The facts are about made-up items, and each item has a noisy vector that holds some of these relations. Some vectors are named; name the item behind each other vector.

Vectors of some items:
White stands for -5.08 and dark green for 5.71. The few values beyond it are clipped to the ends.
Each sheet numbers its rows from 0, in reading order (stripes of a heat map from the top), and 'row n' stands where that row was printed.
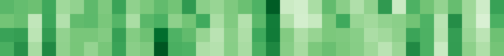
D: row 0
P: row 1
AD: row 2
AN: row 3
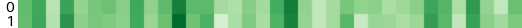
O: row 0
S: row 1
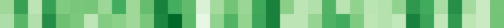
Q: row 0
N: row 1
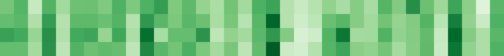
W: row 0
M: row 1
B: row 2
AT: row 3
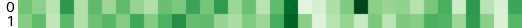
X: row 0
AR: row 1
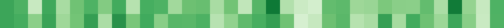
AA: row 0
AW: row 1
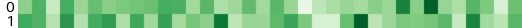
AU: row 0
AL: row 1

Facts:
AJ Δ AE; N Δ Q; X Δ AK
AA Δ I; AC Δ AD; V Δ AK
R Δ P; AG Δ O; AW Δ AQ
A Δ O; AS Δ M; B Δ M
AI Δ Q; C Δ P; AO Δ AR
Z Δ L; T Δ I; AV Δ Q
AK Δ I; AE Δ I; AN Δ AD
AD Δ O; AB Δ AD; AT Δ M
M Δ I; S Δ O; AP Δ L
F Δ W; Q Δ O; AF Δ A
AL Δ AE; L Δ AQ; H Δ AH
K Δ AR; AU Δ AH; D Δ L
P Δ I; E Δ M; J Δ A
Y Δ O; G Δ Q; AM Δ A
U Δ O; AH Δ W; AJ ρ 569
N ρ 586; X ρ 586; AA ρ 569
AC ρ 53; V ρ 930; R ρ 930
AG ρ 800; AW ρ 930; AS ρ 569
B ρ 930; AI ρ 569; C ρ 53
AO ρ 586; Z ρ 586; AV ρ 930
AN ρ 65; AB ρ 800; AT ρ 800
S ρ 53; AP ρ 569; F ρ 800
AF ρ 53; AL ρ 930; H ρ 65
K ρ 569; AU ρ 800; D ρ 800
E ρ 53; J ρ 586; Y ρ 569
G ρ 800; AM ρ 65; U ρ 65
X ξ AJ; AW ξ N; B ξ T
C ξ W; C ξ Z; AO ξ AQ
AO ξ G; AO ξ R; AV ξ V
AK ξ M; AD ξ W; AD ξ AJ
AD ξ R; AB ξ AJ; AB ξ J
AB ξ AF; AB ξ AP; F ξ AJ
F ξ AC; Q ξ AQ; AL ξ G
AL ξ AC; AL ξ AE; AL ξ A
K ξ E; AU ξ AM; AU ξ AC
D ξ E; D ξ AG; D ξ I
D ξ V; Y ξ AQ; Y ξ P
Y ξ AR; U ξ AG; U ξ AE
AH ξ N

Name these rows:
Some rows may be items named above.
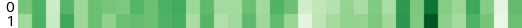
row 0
AH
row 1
H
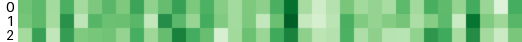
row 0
AQ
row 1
E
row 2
Q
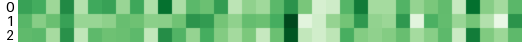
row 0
B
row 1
Z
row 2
E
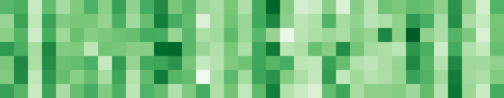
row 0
K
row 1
Q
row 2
AU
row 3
J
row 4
AV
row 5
AI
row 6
AJ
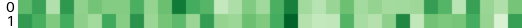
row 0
AG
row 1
AP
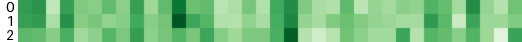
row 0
Y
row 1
AB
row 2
L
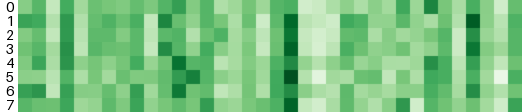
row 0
F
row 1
AS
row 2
C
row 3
E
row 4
U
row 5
AO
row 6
Y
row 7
D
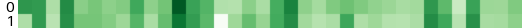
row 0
AB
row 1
G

